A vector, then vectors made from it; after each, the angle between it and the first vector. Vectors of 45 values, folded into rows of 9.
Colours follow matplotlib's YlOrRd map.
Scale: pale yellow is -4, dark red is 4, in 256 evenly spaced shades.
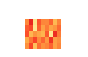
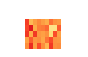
partly aligned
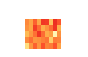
partly opposed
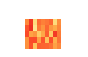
nearly parallel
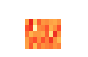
nearly parallel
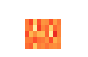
nearly parallel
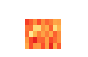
partly aligned
